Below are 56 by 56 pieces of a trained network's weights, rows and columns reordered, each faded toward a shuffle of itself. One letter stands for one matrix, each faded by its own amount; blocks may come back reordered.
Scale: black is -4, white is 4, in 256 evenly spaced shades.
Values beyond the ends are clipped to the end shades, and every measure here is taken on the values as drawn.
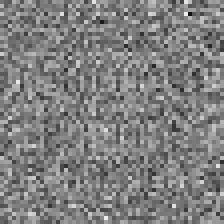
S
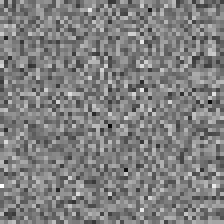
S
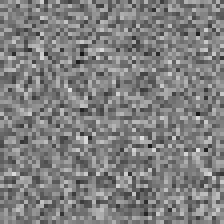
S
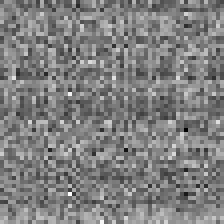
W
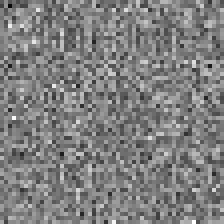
S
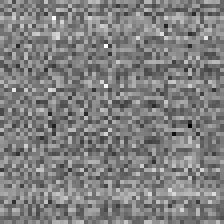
W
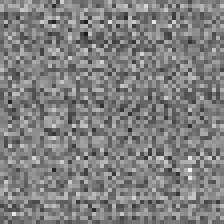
W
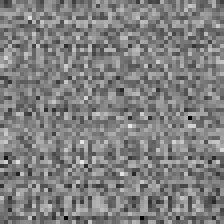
W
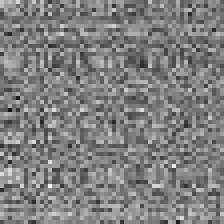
W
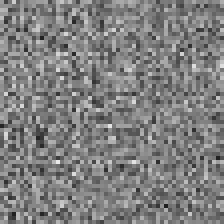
S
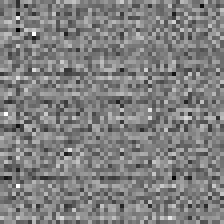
W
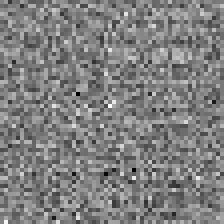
S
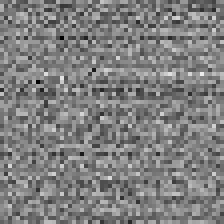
W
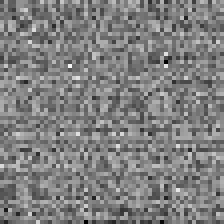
W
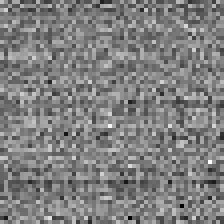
W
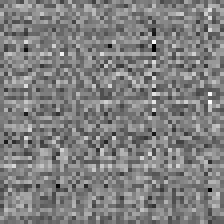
W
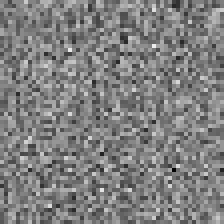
S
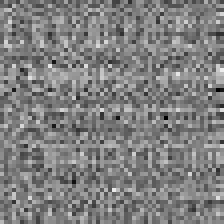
W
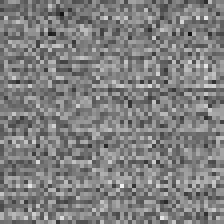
W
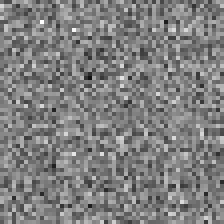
S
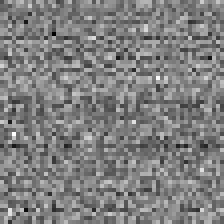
W
